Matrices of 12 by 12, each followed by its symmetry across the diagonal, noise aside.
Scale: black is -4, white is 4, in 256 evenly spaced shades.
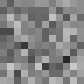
neither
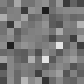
symmetric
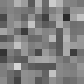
antisymmetric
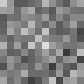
symmetric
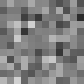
antisymmetric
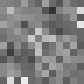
symmetric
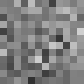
antisymmetric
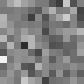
neither
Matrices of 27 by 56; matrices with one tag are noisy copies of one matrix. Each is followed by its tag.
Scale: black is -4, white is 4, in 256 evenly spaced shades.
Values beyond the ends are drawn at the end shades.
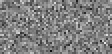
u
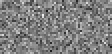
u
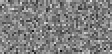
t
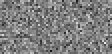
u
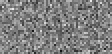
t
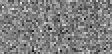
t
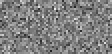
u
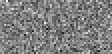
t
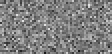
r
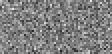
t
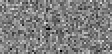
t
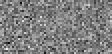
r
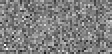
r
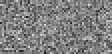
r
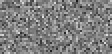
u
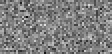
r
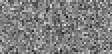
t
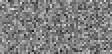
t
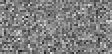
r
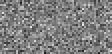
r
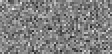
t
